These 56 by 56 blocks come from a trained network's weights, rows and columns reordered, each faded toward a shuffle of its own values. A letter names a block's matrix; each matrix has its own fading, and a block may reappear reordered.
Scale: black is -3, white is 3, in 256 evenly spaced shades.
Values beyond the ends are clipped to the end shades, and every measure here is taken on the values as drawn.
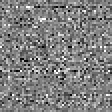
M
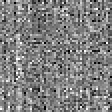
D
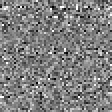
M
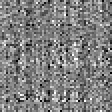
D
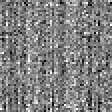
D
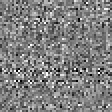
M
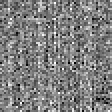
D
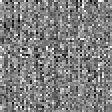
D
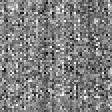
D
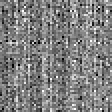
D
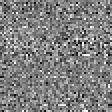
M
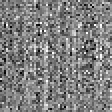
D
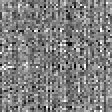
D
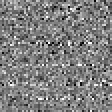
M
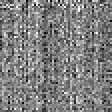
D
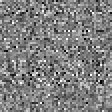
M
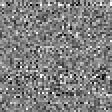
M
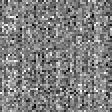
D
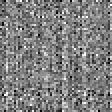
D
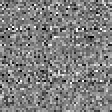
M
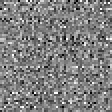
M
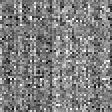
D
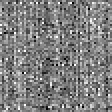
D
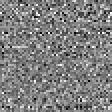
M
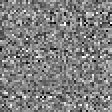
M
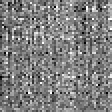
D
